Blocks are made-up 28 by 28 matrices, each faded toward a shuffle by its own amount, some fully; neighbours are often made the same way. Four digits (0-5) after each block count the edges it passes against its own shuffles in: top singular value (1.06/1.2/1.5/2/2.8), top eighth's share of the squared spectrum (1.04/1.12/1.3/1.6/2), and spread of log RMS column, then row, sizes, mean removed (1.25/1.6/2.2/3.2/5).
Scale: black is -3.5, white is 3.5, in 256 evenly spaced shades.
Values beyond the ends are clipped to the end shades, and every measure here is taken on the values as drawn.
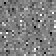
0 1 0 0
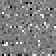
1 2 0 2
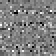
1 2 0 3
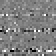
2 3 0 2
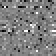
2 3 0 2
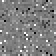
0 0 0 0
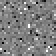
1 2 0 0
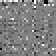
3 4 1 1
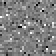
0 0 0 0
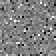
0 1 0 0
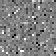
0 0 0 0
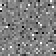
1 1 0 0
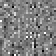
3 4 2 1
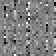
2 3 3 0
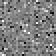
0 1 1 0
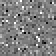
0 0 0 0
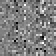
1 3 3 0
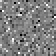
0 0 1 0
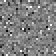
0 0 0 0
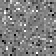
0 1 0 0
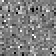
2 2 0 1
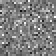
2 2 0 0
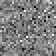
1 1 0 0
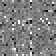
2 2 1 1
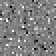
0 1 0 0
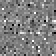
2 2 0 1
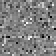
2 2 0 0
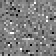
0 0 0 0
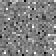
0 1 0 0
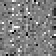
2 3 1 0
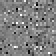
2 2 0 0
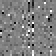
3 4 2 0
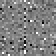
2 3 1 0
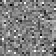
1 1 0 0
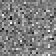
0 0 0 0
